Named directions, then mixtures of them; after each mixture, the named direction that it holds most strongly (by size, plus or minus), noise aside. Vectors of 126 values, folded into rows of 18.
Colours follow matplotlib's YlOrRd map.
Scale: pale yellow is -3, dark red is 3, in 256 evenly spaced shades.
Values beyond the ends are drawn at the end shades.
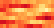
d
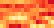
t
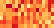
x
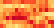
t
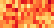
x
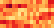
d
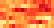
d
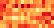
x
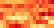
t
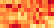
t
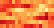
d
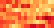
d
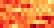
d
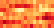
d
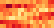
d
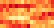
t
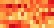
t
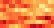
d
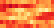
d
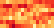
t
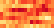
d
